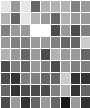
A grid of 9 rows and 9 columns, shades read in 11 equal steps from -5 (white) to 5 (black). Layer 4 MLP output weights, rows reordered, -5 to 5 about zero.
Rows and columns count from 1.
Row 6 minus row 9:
0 1 -2 -2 1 1 -5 1 -3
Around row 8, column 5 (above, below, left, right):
1 -1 2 0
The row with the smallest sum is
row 1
